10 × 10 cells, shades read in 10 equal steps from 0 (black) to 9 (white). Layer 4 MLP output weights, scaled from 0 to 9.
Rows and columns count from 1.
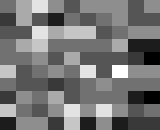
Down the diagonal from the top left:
4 6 8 4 6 8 5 4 3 2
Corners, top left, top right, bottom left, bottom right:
4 5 1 2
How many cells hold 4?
24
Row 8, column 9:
1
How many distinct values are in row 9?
5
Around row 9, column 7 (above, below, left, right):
4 5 5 5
